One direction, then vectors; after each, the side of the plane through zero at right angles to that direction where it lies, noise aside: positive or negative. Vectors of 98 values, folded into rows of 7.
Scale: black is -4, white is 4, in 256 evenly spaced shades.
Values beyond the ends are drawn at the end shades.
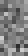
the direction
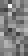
positive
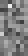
positive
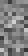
negative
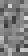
positive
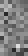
negative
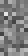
positive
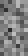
positive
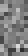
negative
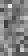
positive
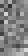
positive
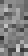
negative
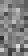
negative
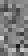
positive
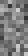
negative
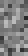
negative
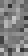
negative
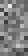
negative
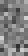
positive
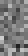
positive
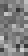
positive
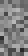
negative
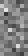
negative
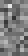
positive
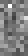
positive
